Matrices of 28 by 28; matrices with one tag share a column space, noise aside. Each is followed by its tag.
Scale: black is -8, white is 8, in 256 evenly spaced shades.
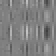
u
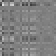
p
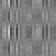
u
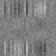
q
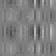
u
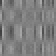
u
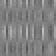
u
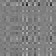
p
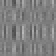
u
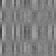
u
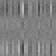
q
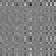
p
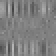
q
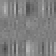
q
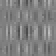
u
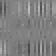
q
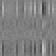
q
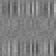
q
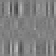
q
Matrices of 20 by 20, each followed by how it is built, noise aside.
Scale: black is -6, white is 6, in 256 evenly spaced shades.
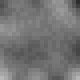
smooth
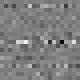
uneven rows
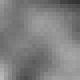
smooth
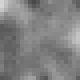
smooth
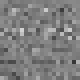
uneven rows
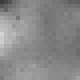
smooth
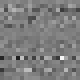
uneven rows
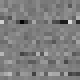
uneven rows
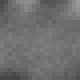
smooth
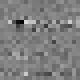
uneven rows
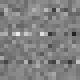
uneven rows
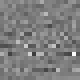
uneven rows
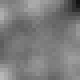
smooth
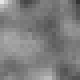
smooth
